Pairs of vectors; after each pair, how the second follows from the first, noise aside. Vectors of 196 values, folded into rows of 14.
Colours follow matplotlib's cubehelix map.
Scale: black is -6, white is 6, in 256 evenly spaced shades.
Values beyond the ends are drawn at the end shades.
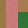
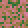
shuffled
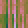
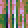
scaled up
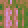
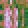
scaled up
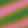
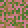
shuffled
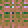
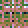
scaled up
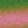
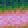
scaled up
